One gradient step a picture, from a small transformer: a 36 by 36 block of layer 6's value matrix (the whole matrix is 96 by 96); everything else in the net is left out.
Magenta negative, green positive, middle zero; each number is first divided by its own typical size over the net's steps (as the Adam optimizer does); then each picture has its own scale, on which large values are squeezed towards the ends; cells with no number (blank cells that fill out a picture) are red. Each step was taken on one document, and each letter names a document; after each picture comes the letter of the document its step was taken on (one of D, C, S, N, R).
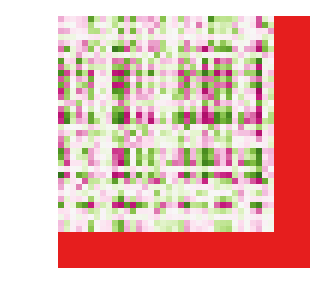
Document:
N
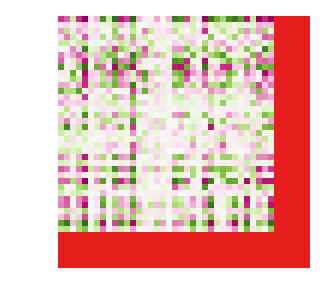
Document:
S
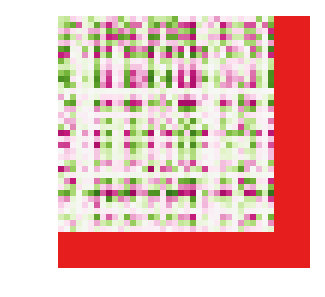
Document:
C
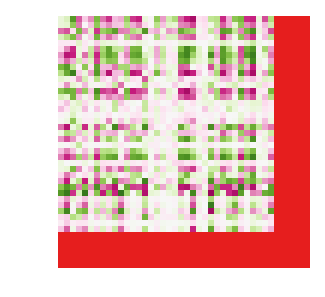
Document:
C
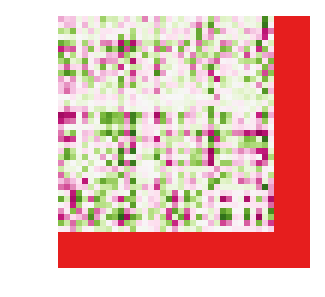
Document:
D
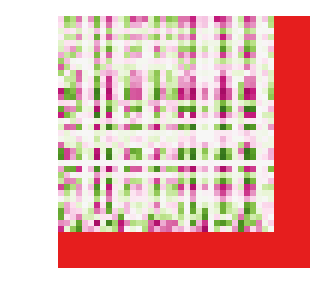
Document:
C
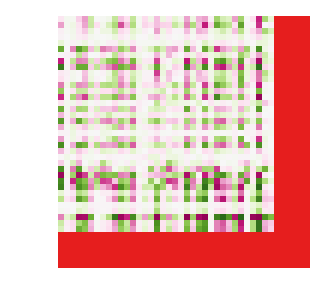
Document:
S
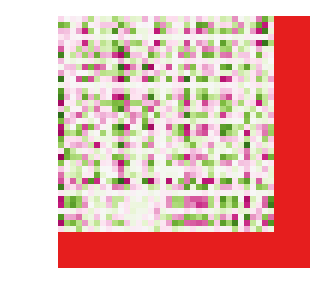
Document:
D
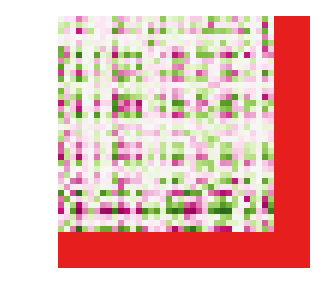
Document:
D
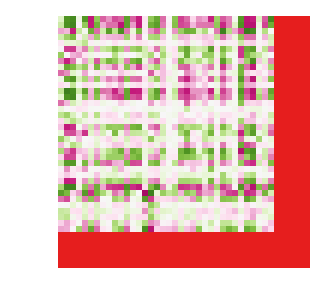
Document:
C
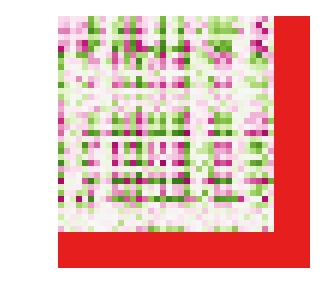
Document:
N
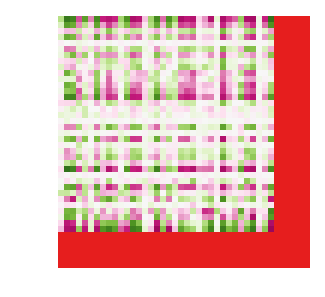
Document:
C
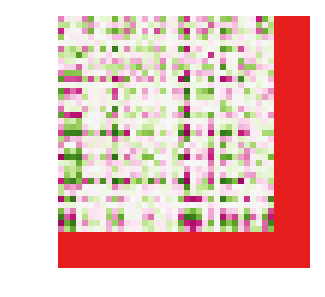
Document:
D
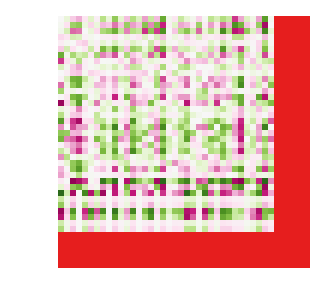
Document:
D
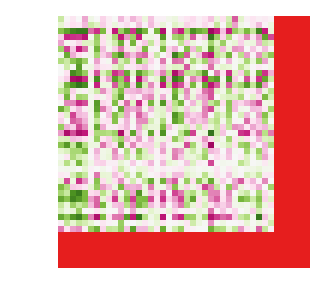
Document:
N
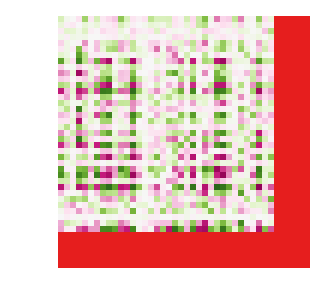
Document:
S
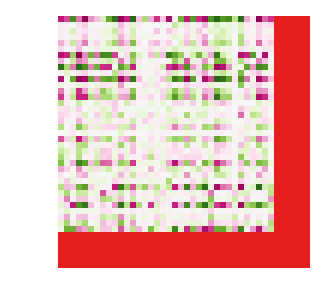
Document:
S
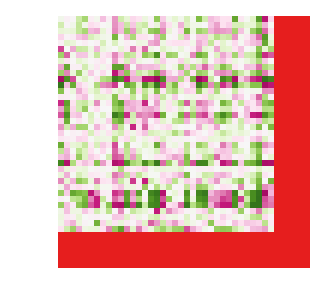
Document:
N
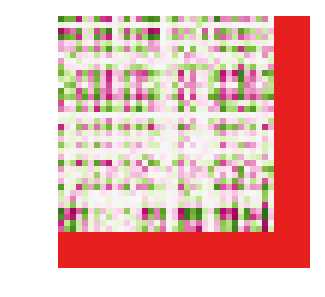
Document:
C
